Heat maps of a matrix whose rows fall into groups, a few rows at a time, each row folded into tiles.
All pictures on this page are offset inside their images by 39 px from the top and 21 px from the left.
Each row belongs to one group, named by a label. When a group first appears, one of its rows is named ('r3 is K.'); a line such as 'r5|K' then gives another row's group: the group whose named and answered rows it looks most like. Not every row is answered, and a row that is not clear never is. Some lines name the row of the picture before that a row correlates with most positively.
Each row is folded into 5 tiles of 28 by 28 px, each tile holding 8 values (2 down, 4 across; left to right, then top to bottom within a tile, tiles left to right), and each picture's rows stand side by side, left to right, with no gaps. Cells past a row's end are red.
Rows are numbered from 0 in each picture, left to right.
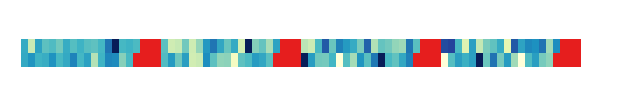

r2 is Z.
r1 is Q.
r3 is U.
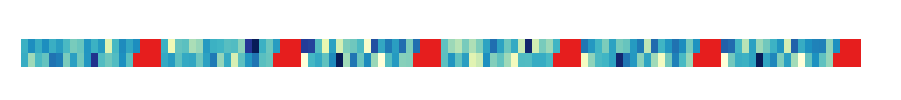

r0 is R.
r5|U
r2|U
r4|U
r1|Q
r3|Q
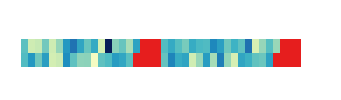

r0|Q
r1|Q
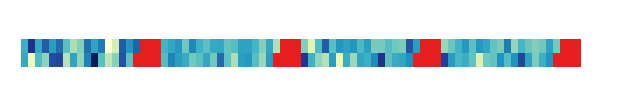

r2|Z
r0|R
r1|Q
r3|Z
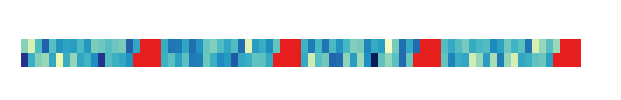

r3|Q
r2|R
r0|Z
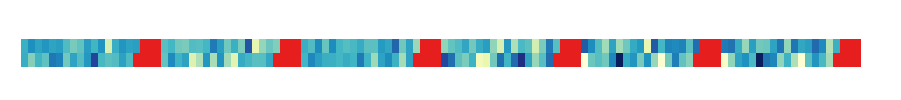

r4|U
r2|Q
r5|U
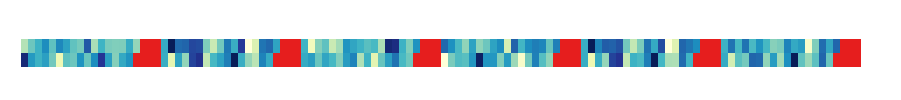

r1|R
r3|U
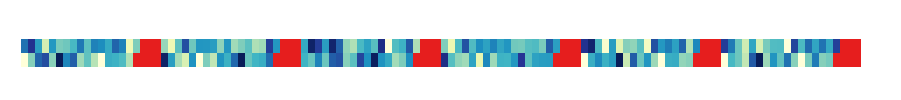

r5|U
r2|R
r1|Z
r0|U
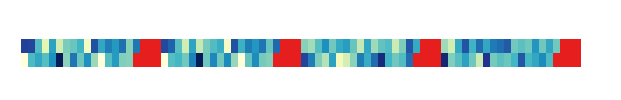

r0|U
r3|Z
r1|U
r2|Z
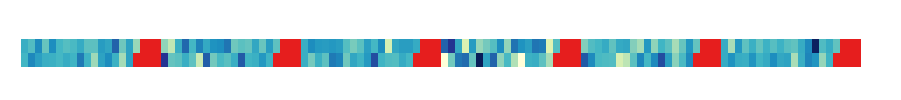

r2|R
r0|Q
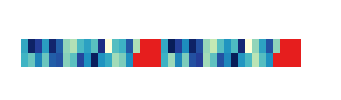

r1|R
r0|R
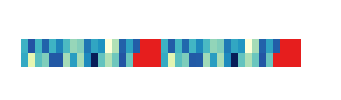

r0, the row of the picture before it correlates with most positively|1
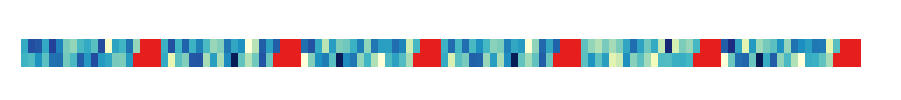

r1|R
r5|U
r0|R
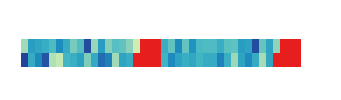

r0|Z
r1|Q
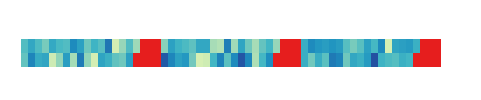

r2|R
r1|Z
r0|Q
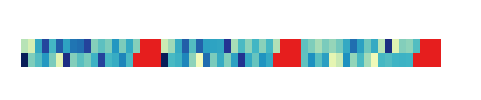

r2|Q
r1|Z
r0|Z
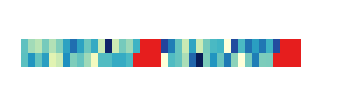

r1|U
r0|Q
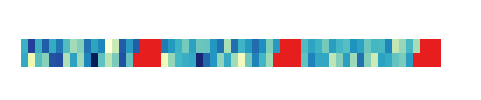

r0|R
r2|Q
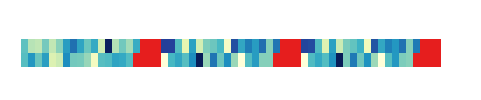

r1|U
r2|U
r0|Q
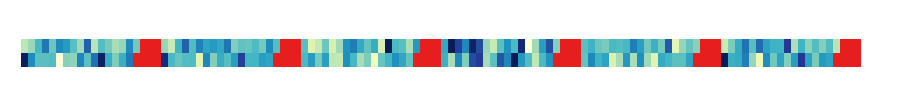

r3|R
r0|Z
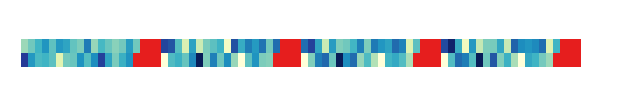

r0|Z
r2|U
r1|U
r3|U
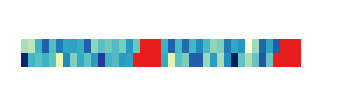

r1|R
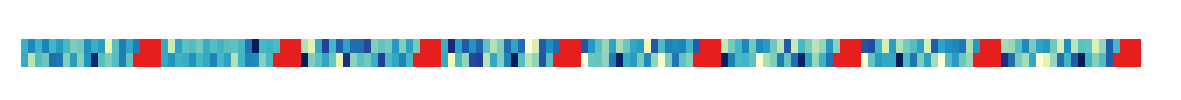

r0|R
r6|U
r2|Z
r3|R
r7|Z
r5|Z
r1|Q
